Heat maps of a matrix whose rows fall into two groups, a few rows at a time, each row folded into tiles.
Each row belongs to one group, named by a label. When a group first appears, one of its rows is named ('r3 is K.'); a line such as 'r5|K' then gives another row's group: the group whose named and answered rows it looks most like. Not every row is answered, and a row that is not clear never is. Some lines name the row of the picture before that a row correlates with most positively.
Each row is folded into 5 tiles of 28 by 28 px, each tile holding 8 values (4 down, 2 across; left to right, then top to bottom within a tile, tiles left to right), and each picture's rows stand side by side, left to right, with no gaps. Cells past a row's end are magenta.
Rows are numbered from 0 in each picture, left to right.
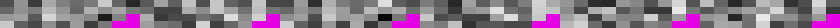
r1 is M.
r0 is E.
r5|M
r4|M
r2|E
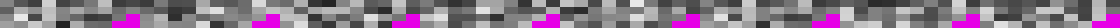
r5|E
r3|M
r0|E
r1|M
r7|M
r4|E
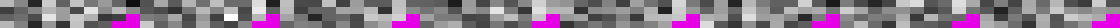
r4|M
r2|M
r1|M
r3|M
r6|M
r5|E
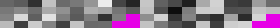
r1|M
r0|E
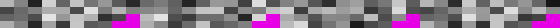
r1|M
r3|E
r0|E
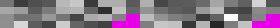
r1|M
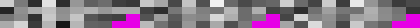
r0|E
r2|E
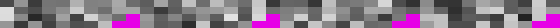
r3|M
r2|E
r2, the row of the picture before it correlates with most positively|2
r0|M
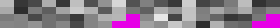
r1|E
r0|M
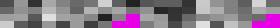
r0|E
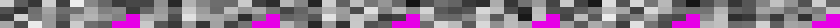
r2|E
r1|E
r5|M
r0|E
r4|E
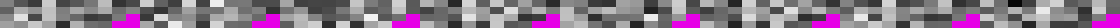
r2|M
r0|E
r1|E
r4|M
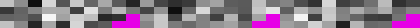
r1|M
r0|E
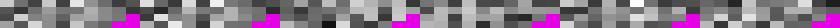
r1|E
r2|M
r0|E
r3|E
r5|E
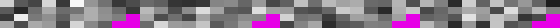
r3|E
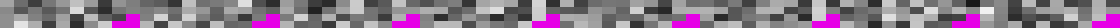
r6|E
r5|M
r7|M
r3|M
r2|M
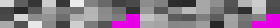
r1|M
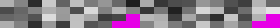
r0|E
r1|M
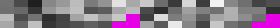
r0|M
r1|E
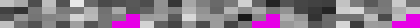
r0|E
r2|M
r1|E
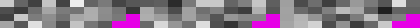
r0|E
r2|M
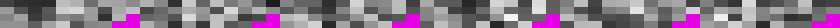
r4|M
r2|M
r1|E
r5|E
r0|M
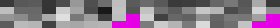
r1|M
